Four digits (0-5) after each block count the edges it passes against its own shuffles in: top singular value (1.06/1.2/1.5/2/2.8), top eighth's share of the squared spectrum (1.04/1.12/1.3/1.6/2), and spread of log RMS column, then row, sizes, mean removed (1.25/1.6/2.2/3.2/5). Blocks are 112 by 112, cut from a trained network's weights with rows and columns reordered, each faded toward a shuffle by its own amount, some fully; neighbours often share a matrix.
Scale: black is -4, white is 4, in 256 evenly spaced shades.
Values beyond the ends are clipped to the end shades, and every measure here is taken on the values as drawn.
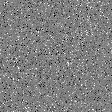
0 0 0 0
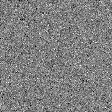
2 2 0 0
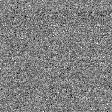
3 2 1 1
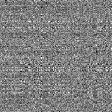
4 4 2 2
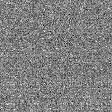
3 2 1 1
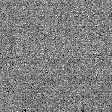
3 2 1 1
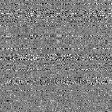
4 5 1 4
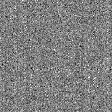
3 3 1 2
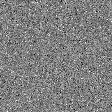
0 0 0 0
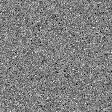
0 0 0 0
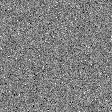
0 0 0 0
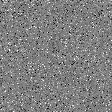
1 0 0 0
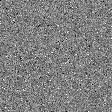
0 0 0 0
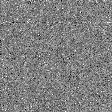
1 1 0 1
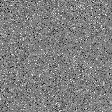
2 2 0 1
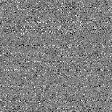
3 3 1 3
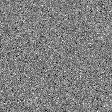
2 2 0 0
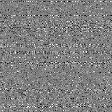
4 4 0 4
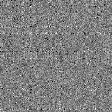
3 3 2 2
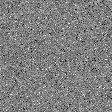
1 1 0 0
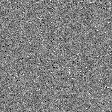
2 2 0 1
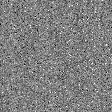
1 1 0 0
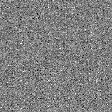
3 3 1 2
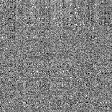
3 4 1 2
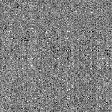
3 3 1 2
